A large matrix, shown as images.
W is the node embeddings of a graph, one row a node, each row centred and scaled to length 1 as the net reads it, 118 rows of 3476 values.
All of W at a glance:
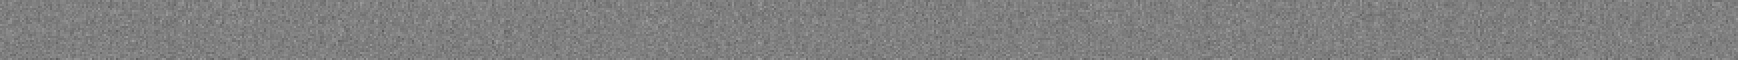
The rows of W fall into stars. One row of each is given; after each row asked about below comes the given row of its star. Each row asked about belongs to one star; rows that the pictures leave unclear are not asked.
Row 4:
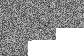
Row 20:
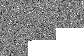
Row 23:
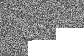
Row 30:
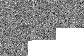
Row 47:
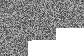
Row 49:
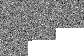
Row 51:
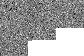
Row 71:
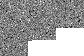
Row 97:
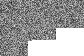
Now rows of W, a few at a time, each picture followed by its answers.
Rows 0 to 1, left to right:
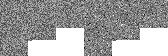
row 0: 20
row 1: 23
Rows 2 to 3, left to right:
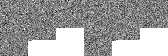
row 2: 4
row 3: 49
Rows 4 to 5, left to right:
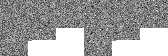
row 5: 97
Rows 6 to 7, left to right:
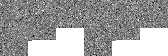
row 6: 71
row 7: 47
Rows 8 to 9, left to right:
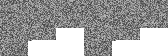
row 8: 4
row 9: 71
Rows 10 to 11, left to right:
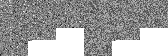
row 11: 97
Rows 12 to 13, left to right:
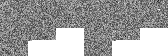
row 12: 30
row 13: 71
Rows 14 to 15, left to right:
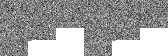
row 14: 47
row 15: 97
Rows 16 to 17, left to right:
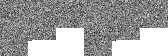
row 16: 4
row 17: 49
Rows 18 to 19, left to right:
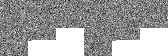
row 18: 97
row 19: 4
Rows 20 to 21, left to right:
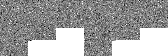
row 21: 49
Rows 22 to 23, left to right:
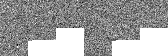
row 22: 30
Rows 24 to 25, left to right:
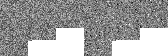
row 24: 4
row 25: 49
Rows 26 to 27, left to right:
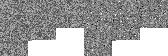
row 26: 30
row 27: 71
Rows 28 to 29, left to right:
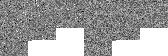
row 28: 71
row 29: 30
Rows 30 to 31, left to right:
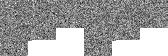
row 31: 30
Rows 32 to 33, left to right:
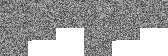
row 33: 71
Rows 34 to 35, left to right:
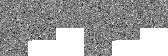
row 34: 20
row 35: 30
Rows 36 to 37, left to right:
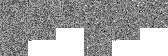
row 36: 4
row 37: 20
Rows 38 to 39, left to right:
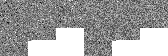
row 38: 97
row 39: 30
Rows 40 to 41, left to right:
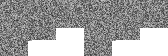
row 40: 47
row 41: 47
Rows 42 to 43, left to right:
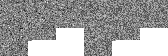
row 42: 4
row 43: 47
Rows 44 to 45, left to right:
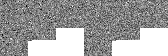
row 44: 97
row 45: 20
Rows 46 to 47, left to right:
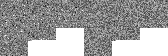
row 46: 47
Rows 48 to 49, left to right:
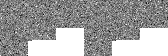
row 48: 23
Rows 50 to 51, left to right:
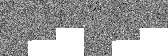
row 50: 97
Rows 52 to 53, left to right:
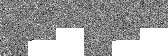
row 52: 23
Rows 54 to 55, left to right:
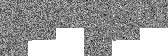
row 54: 30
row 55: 23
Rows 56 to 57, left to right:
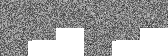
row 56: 51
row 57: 49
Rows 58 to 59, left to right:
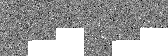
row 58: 30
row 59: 71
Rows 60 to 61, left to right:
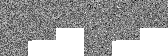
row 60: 51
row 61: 51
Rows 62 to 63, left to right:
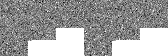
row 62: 97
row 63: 47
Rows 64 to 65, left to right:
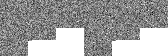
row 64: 49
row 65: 4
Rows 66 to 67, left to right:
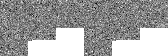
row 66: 51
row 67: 51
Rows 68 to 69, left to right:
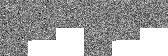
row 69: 51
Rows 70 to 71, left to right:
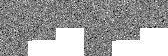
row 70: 49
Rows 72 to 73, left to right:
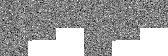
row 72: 97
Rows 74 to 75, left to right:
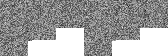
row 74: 49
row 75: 47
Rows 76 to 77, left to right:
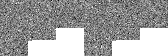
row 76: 51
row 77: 30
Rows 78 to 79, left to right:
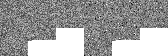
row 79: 47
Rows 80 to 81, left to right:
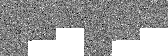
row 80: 20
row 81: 23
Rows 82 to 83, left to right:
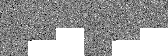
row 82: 20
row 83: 23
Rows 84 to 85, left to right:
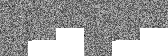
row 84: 97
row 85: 4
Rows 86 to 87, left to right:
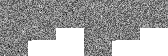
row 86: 4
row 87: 20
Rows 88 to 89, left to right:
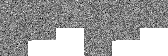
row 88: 30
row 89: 97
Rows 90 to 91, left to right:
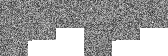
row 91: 4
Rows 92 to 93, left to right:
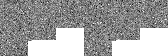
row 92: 4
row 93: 20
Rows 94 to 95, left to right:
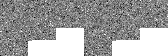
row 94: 47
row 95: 51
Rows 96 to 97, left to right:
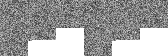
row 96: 30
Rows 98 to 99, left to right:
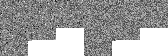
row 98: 49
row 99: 71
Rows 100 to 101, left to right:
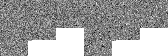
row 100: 51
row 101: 49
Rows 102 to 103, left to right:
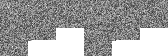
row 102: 30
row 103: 49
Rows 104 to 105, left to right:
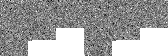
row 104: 51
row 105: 23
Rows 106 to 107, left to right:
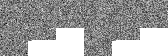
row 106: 4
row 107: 47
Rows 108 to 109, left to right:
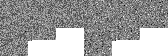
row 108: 49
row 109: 49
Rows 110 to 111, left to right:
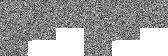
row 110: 23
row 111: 30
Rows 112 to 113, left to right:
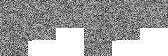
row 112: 23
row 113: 30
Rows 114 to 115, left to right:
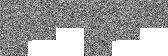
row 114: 4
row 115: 51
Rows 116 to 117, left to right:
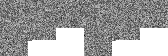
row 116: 97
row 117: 4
